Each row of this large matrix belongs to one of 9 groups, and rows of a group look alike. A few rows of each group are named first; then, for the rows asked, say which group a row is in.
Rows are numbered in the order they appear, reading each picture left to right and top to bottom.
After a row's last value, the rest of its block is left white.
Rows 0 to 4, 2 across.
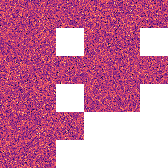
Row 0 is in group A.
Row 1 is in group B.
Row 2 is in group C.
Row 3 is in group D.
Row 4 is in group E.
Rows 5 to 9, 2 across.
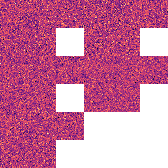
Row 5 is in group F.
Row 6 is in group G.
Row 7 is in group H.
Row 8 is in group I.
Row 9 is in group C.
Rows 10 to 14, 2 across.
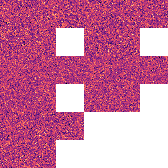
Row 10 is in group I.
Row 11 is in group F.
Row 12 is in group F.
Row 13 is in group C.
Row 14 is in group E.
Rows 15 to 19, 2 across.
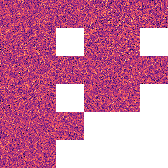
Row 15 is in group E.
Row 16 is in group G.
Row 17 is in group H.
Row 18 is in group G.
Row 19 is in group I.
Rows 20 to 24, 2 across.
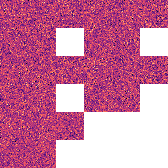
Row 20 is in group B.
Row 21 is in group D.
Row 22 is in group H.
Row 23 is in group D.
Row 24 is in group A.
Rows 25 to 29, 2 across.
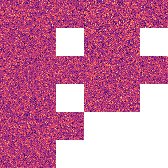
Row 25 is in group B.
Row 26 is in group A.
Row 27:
D
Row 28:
C
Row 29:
B
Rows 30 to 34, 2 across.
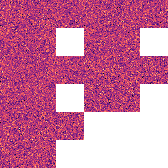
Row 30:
A
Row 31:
G
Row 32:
I
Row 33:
B
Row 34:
H
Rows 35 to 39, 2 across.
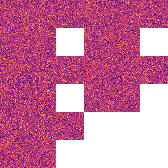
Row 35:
H
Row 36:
I
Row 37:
F
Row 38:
F
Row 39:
A
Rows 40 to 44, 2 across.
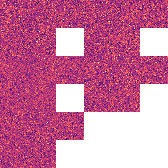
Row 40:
C
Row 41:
G
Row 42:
I
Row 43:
A
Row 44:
B
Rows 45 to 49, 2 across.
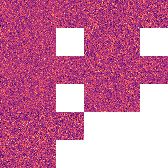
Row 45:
I
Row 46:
D
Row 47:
I
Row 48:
B
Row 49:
H
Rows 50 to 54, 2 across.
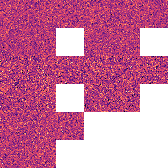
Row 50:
D
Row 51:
C
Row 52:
A
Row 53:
B
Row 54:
G
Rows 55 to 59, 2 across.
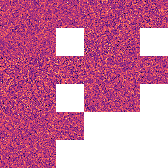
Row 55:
A
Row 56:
E
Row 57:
D
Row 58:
B
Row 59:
I
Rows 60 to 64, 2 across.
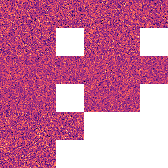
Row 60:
B
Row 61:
G
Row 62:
C
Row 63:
A
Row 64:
E
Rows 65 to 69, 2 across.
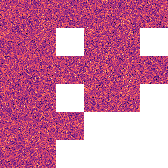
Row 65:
A
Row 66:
E
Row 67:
F
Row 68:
A
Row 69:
H
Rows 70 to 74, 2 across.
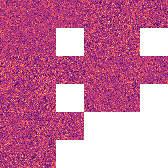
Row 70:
C
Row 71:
G
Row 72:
A
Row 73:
B
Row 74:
E
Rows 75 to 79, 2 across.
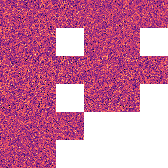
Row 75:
H
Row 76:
H
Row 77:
H
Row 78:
E
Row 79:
F
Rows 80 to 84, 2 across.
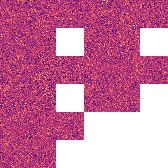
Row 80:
B
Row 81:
G
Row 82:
E
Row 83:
I
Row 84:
D
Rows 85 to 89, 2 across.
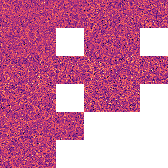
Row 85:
I
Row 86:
D
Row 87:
H
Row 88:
C
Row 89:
C
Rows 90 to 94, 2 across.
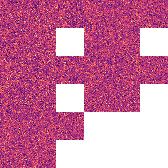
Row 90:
G
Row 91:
I
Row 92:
C
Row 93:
C
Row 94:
H
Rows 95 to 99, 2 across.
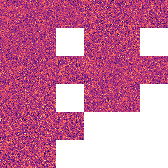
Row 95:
C
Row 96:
G
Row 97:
G
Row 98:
I
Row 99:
G
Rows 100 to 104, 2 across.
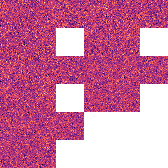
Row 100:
I
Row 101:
A
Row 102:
A
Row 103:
H
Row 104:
B
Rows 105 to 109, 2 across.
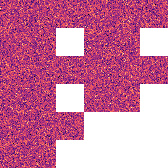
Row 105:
D
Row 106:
E
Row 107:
B
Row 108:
G
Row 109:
E
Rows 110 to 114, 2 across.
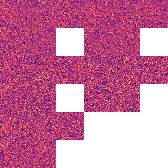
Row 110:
I
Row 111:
B
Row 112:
E
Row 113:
H
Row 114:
A
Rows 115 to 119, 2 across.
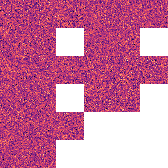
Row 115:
D
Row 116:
G
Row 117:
B
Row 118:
E
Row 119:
D
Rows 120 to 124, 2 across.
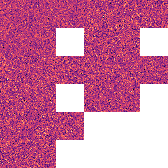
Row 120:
D
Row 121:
H
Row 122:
I
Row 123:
B
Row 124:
E
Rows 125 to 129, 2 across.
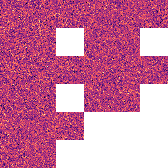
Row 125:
H
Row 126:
D
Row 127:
B
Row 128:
F
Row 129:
I
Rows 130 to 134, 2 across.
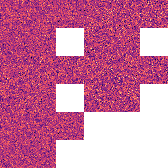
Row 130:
B
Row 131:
H
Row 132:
H
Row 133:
F
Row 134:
B
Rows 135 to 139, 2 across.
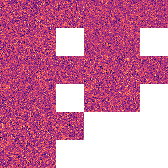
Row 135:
G
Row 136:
B
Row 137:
E
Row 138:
A
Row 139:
A
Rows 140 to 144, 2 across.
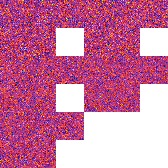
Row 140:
E
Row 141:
I
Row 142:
A
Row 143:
B
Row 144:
E
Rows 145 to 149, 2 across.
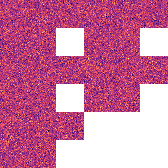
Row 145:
E
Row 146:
A
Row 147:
H
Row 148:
I
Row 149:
D
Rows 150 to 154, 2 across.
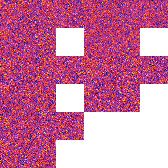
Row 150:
F
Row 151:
G
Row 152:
D
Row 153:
F
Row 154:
E
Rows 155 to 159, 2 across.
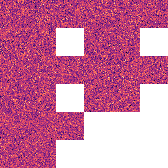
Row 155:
E
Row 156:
B
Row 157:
F
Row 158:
G
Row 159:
I
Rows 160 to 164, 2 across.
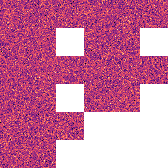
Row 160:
H
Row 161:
E
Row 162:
F
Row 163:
G
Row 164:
D
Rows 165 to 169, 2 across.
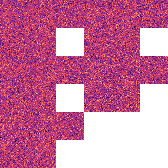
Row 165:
H
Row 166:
H
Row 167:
I
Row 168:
C
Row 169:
A
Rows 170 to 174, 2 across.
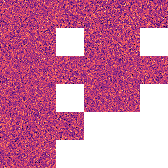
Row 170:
I
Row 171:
G
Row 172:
I
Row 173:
D
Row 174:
A
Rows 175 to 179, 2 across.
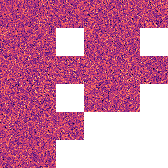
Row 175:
E
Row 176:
D
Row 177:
F
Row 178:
A
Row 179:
D
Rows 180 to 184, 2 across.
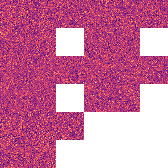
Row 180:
A
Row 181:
B
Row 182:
D
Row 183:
F
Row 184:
A
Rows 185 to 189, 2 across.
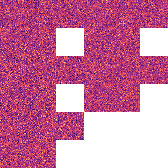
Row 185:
E
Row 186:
E
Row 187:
C
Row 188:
C
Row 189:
G
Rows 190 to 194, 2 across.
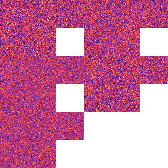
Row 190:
H
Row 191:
G
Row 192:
A
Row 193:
F
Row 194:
F
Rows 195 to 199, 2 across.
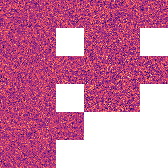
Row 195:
D
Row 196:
C
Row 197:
I
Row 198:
E
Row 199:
B
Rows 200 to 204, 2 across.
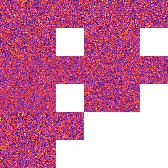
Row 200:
B
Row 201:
A
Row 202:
A
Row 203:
F
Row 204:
G
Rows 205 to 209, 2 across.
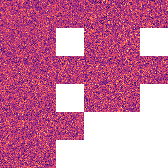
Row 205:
B
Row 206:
G
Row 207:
H
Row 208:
H
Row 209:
E
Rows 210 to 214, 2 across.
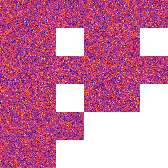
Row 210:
G
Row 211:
H
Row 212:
I
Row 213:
F
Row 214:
B
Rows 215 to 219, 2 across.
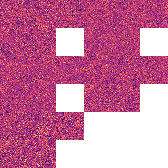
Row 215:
B
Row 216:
D
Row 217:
C
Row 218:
E
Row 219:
E
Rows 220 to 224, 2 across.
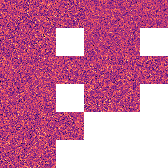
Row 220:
F
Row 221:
B
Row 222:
I
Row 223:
E
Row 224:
E
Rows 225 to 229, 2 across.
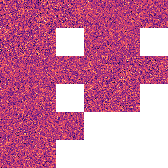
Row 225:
E
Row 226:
I
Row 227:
I
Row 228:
E
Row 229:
G
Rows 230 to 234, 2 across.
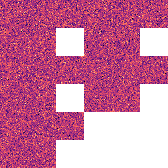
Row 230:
G
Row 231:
D
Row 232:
C
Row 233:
G
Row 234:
C
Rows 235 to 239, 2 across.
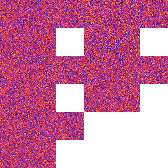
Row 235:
D
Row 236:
C
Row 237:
I
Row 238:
D
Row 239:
G
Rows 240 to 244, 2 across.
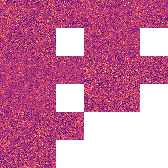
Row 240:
C
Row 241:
I
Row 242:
C
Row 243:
A
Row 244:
E
